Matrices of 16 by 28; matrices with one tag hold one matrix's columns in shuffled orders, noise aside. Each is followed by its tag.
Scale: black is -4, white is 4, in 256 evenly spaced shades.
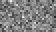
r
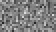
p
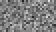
r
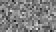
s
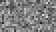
p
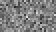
p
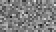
r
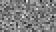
r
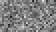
r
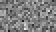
s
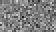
r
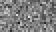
p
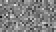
r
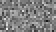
s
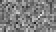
p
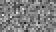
p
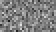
s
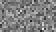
s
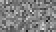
s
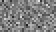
r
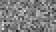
s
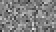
s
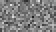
r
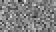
r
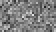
p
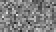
p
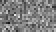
p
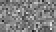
s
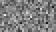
p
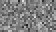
r
